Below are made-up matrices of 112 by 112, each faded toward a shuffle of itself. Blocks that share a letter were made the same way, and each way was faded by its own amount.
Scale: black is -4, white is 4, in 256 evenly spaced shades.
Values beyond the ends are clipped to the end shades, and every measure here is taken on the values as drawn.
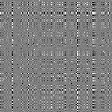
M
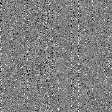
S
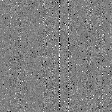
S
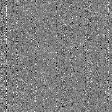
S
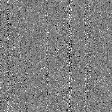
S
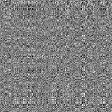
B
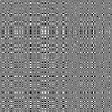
M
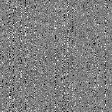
S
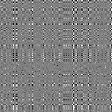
M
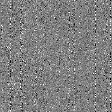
S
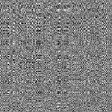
B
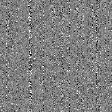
S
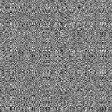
B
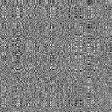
B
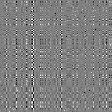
M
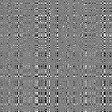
M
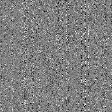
S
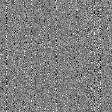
S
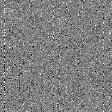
S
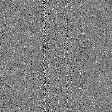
S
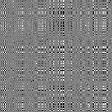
M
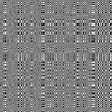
M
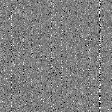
S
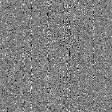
S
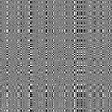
M
